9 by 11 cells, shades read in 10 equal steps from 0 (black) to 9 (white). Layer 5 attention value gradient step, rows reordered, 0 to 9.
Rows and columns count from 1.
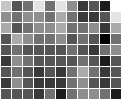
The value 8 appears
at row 1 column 4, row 1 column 6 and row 2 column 11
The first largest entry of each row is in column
11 11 1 2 11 2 8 2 8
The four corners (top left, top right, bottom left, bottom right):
7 9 3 1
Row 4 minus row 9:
0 3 2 2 0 4 -1 -1 -2 -4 3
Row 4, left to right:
3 6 5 4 4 5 3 4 3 0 4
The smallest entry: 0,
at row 4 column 10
